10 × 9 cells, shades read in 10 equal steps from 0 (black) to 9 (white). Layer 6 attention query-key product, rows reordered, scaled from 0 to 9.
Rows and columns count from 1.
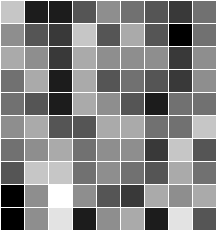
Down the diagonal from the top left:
7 3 2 6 5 6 2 6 6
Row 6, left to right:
5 6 3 3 6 6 4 4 7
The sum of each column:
38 46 40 45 45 45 31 40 45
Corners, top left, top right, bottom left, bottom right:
7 4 0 3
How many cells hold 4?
15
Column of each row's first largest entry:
1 4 1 2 4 9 8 2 3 3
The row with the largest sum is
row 6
